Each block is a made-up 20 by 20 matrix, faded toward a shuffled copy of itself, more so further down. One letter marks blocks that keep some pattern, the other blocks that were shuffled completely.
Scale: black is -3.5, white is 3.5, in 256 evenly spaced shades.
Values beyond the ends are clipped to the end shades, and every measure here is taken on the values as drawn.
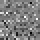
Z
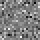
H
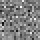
Z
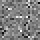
Z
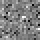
H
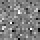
H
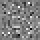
Z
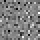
Z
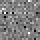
Z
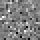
H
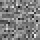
Z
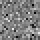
H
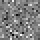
H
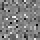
Z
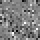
H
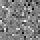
H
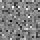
H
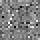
Z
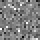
H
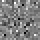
Z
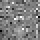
Z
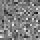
H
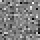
H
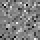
H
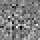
Z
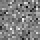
H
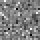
H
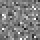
Z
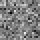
Z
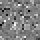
Z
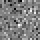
Z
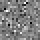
H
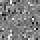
H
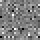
Z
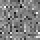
Z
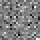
Z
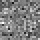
Z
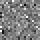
H
